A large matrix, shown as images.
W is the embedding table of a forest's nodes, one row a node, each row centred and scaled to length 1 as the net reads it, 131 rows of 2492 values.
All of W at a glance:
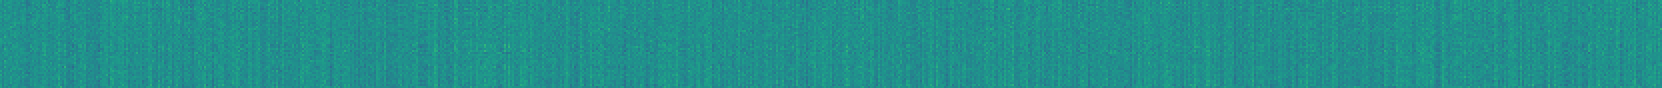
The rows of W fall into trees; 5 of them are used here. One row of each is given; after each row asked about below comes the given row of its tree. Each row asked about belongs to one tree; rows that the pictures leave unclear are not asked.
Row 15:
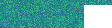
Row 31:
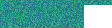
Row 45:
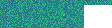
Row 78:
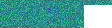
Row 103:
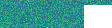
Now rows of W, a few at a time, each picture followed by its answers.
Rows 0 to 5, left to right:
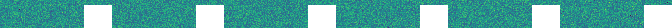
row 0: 31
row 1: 103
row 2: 31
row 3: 31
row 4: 31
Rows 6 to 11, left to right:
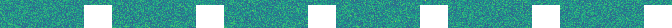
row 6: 31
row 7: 103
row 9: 15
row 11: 31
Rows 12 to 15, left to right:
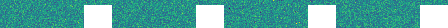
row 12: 45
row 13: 45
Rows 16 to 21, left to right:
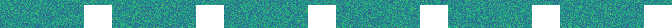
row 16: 31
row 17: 31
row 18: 45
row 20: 103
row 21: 31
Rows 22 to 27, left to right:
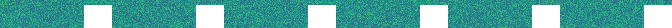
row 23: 103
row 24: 31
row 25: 31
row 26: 15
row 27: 103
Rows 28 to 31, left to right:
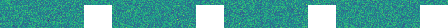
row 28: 31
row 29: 31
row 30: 45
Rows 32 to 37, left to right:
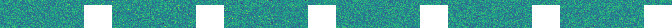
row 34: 78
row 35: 103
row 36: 31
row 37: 45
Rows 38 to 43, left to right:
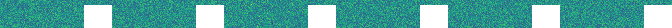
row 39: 103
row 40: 78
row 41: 103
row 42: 15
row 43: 31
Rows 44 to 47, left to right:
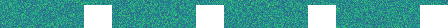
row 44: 31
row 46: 15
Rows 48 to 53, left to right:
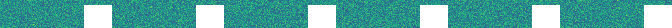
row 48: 103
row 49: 103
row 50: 78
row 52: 31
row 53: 103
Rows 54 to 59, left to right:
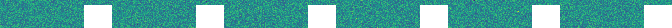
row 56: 15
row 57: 15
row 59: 31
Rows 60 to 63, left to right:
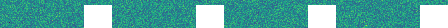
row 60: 78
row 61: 45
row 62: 103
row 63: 31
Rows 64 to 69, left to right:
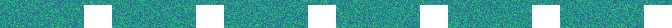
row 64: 15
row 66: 103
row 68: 103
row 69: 103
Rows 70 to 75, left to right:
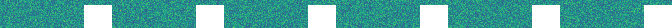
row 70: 103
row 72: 31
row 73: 31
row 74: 103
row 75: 103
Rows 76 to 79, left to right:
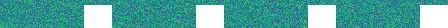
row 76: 103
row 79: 15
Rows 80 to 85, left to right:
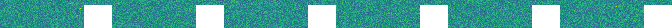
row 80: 15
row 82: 15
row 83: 103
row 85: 45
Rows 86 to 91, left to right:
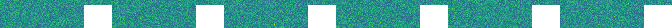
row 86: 31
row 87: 78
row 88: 15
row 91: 15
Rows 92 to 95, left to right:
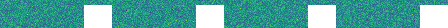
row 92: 31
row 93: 31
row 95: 15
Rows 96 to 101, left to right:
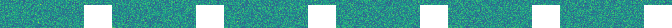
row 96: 31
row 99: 103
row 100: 103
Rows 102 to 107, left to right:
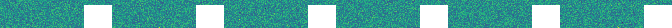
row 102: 103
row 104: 78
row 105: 103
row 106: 31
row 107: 45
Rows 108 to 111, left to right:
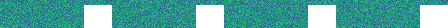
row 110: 31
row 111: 103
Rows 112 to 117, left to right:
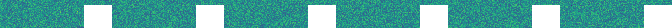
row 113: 15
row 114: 31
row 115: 78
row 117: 31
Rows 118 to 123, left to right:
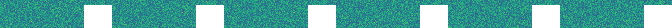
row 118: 103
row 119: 103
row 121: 103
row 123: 103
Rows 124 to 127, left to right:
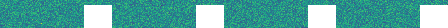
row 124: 31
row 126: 103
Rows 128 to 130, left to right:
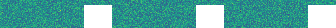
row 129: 103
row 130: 31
